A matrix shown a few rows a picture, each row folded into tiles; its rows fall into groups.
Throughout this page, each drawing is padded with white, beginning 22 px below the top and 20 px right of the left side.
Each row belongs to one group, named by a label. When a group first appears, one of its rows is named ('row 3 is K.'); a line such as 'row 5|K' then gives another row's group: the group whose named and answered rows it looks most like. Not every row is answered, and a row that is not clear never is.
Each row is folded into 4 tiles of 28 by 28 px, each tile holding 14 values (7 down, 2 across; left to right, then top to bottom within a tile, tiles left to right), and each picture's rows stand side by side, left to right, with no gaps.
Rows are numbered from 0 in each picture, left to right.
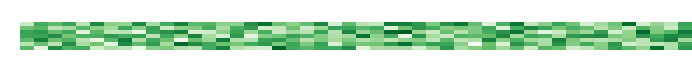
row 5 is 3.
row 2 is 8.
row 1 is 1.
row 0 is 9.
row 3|1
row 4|1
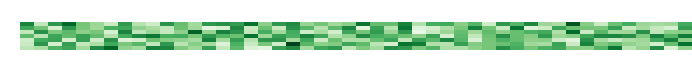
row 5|3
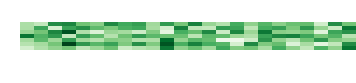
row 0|1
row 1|8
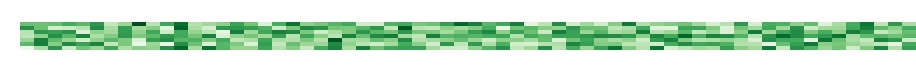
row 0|1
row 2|1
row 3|9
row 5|3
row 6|3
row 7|3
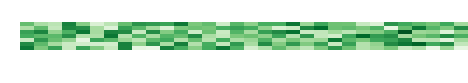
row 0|3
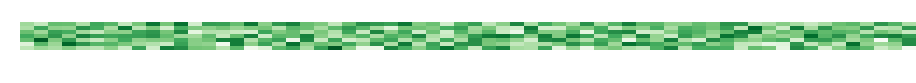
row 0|1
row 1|9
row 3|8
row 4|3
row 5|1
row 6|3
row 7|9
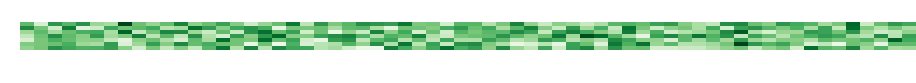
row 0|8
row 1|1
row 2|9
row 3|8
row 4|3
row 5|9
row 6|1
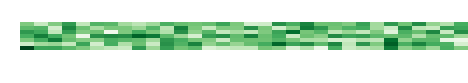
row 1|9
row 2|1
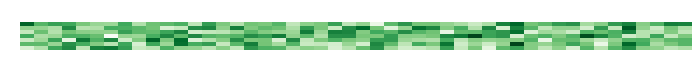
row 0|8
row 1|1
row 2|3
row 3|1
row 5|9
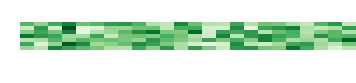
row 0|9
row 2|9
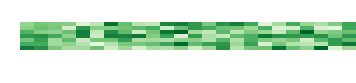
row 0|3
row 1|1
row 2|3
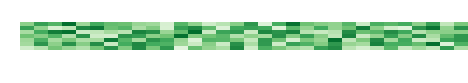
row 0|1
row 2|1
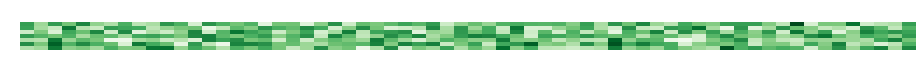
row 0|8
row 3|1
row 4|9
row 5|8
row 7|3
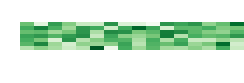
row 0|3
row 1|1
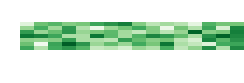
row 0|9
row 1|3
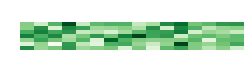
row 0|9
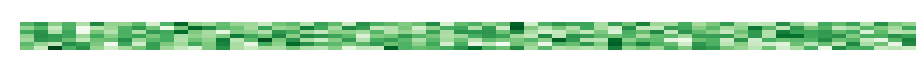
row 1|1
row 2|1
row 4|9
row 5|8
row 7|9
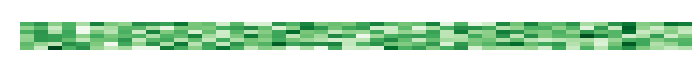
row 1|8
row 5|9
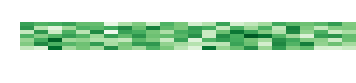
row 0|8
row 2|9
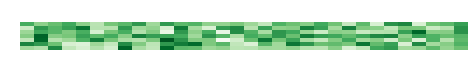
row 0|3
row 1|8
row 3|3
